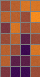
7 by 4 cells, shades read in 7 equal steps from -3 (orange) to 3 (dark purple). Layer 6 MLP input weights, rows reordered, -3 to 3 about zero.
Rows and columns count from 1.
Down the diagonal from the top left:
0 -1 0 0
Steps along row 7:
up same down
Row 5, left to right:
-1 0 3 -2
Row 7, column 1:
1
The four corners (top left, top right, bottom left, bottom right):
0 -2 1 0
